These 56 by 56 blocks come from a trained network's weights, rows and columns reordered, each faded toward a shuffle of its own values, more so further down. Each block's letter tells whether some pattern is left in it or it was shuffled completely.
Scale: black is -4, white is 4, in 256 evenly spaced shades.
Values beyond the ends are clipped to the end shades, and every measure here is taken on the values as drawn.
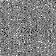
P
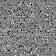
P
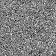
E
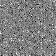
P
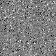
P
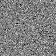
E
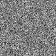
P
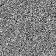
E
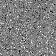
E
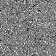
E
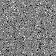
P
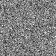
E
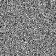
P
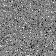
E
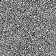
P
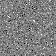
E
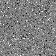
E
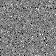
P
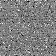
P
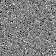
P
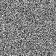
P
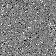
E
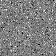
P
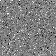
E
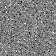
E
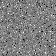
E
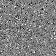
E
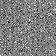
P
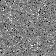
E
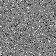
E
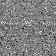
P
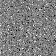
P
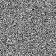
P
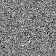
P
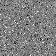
E
